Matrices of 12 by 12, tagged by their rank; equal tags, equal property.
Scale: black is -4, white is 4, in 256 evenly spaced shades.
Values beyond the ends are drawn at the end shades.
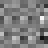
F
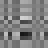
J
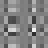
J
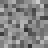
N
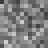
N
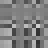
J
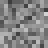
N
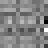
F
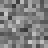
N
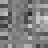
F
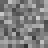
N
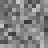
N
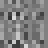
F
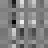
J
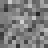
N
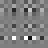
J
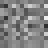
F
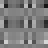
J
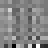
F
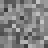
N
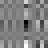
J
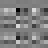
J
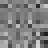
F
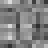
F
